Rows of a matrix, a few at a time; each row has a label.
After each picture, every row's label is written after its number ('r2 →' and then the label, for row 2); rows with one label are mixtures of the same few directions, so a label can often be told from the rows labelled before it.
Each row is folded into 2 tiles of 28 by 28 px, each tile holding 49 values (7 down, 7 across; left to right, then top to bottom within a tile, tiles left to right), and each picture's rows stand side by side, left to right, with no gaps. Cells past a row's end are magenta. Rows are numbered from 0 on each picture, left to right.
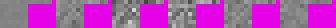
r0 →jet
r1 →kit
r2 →kit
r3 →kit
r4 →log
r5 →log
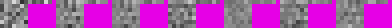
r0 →log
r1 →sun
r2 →sun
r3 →kit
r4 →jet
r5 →kit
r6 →sun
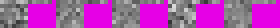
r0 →kit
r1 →kit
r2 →log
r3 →log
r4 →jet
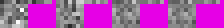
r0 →kit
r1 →sun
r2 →jet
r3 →jet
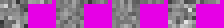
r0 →jet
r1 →sun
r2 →sun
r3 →kit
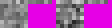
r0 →jet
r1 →kit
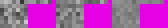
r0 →jet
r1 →kit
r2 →jet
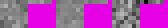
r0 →jet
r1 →kit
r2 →sun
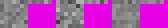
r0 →log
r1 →log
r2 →jet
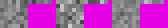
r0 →sun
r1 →log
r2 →sun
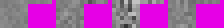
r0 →jet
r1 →sun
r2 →sun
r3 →sun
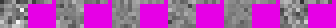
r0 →kit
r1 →jet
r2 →sun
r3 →log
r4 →kit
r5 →jet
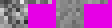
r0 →jet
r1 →kit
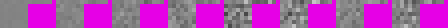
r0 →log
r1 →log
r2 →sun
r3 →jet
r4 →kit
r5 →sun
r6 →kit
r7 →sun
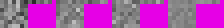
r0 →sun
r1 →kit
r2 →log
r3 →kit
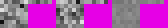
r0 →log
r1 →jet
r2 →jet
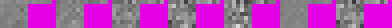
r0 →kit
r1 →kit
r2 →jet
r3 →jet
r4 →sun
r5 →kit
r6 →jet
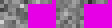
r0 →log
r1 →sun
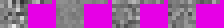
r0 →sun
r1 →jet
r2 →kit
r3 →kit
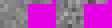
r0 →log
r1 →sun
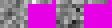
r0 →sun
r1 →kit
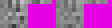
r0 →sun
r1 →sun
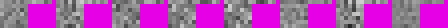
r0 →kit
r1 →sun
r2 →log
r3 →log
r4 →log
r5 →kit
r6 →sun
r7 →sun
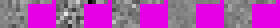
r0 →sun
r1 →sun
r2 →log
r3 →jet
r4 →log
